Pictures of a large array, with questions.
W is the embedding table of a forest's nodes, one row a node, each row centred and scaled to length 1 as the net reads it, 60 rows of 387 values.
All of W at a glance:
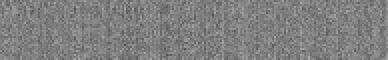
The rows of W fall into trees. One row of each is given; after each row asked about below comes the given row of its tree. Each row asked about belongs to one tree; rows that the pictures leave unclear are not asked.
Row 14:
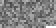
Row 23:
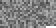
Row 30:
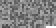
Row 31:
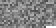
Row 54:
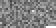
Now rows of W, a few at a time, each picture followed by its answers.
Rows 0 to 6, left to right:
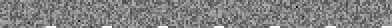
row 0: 30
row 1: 54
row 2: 23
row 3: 23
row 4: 54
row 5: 23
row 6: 14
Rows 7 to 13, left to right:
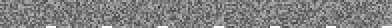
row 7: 31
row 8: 14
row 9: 14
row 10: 14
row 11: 31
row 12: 31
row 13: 14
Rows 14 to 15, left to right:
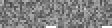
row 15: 30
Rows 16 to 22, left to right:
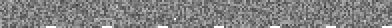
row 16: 30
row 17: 14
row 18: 30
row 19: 54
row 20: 23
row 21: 30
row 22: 54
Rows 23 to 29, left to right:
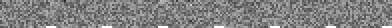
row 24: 14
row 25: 31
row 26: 31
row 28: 23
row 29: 54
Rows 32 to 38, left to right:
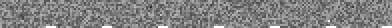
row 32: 30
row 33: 54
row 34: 31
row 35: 30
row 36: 14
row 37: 23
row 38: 14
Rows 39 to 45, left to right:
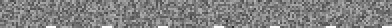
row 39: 54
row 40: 14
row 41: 30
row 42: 30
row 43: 31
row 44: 23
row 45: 54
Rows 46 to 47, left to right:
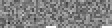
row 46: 54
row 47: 14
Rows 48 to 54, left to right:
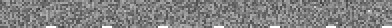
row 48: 23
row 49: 31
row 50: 31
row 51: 14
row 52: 14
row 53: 23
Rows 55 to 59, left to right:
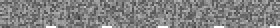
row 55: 30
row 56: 30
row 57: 14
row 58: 30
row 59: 30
